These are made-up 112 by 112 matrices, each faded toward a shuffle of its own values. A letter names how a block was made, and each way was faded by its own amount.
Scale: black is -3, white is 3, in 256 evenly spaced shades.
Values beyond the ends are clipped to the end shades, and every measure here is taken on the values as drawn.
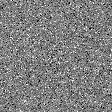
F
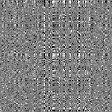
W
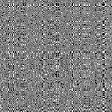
W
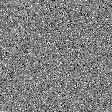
F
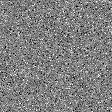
F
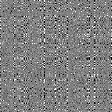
W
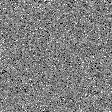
F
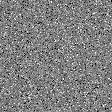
F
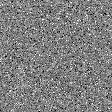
F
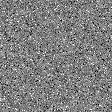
F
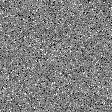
F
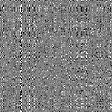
W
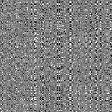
W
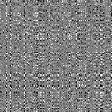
W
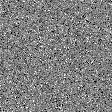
F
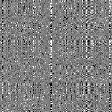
W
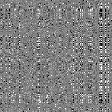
W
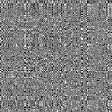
W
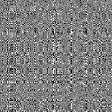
W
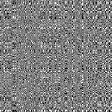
W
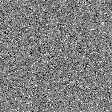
F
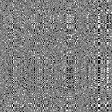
W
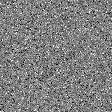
F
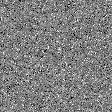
F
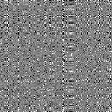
W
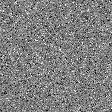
F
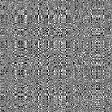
W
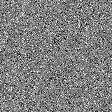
F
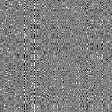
W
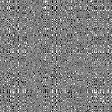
W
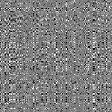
W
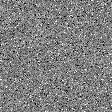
F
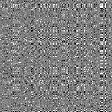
W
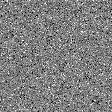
F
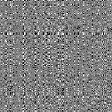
W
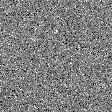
F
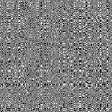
W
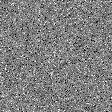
F
